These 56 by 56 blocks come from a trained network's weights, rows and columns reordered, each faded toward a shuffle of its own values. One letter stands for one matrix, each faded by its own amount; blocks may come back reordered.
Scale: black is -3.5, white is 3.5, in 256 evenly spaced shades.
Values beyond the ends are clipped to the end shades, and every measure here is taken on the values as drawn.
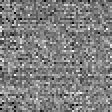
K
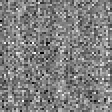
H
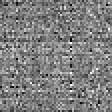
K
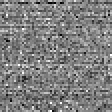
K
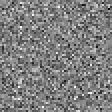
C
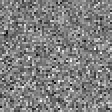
C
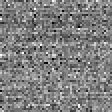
K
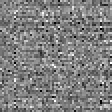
K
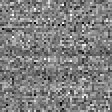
K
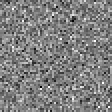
C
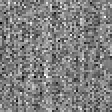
H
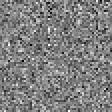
C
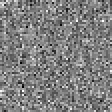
C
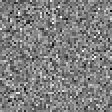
C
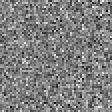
C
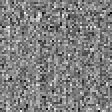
H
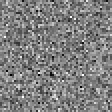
C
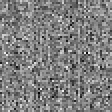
H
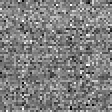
K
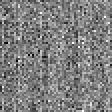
H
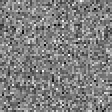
C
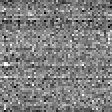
K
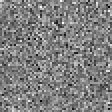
C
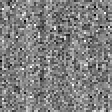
H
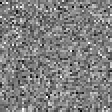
C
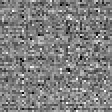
K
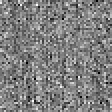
H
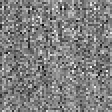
H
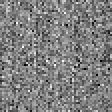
H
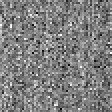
H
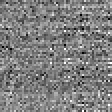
K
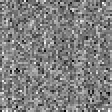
H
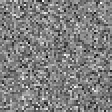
C
